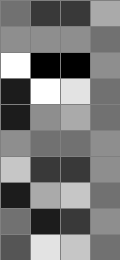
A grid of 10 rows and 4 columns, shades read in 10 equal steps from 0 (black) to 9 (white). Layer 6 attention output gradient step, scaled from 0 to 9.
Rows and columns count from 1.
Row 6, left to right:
5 4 4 5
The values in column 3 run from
0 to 8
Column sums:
40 42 43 46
